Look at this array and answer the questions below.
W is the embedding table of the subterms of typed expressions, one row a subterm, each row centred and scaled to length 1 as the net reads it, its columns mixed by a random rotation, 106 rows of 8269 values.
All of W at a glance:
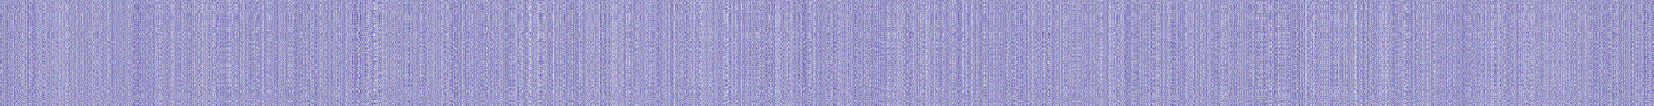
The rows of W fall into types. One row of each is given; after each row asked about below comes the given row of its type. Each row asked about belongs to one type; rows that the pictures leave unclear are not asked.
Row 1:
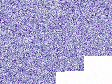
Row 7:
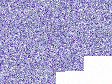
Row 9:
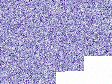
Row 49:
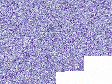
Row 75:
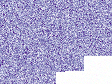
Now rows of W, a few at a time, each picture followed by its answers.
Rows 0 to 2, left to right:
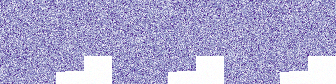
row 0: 75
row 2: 49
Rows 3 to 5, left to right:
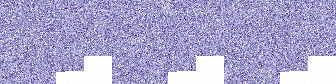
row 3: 49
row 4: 1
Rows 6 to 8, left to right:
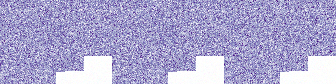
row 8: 9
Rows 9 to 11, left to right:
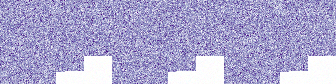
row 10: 7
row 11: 1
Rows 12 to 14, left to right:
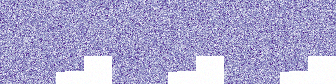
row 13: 75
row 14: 7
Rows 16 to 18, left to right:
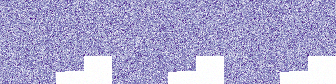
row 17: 49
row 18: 49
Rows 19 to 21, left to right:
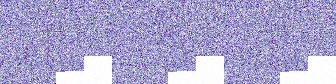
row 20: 7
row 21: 7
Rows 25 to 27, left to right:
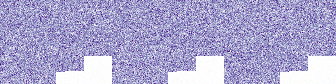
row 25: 9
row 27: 75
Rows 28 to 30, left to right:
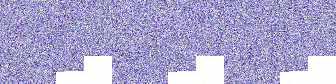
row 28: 7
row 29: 75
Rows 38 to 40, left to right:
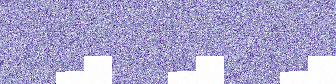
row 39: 7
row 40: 49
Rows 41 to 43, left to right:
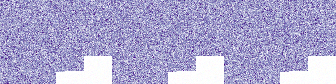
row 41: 7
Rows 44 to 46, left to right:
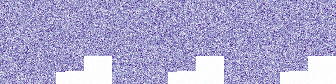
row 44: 75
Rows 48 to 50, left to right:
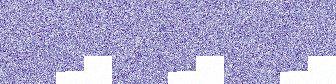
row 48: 75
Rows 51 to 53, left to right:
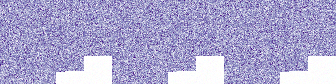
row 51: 75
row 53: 7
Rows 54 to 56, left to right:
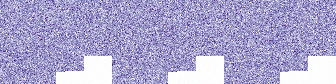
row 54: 75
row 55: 75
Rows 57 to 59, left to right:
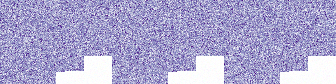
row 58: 75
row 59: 9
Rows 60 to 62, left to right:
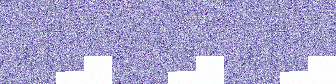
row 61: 7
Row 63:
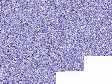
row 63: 7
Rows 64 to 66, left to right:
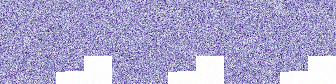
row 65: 75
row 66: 1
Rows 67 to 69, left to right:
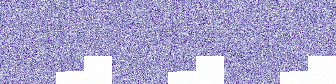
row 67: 7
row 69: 75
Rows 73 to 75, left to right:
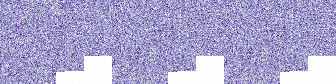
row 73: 1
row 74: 75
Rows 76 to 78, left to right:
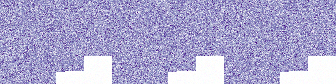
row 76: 49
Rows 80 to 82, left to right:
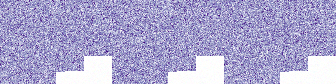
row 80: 9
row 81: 1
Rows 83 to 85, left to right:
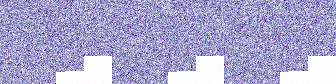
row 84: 1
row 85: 9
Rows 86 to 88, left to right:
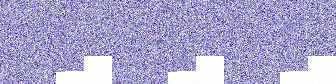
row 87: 7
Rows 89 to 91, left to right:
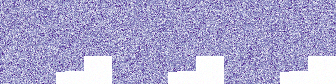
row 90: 49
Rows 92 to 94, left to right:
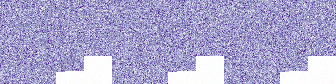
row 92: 7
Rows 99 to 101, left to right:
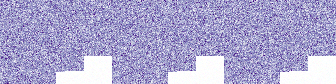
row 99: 7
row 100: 9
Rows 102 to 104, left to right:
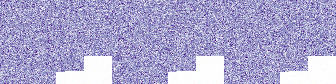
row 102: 7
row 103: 1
